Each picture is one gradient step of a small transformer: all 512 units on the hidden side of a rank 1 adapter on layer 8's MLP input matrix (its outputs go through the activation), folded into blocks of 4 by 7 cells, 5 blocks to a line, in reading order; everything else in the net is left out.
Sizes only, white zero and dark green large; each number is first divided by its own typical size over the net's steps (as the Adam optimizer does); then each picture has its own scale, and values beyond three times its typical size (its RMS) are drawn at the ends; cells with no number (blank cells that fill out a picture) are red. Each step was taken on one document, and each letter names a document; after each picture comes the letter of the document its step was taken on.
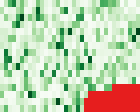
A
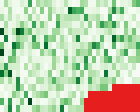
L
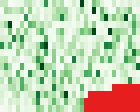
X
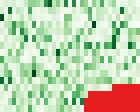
X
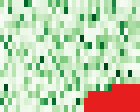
A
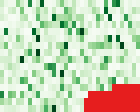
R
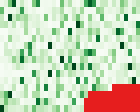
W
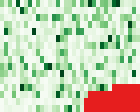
R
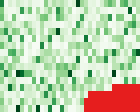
X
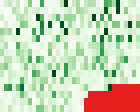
R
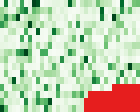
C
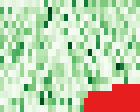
X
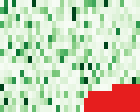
C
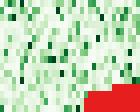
W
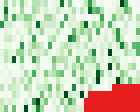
C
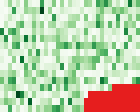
L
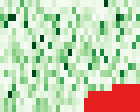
W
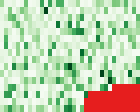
A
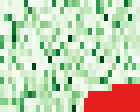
X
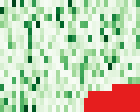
C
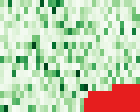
A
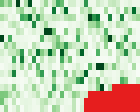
A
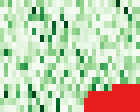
A
